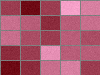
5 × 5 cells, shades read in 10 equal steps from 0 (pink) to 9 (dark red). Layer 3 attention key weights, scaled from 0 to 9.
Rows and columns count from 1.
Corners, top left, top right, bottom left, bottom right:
6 2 9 6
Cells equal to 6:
5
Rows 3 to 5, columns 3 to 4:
6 4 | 1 4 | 3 2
